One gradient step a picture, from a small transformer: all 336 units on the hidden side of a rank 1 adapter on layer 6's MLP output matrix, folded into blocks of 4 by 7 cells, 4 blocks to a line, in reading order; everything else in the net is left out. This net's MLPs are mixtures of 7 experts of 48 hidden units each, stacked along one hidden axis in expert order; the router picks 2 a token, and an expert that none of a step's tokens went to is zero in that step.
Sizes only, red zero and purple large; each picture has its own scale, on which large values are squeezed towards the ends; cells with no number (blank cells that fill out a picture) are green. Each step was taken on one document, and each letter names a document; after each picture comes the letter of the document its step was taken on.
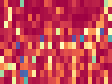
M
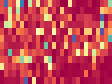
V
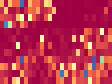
M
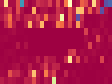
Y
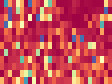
M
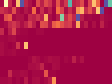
Y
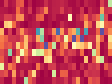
V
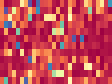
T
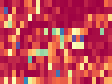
T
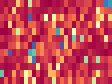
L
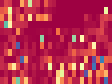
M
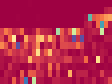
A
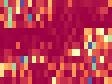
M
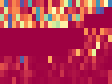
Y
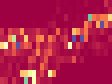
A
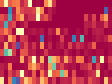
M
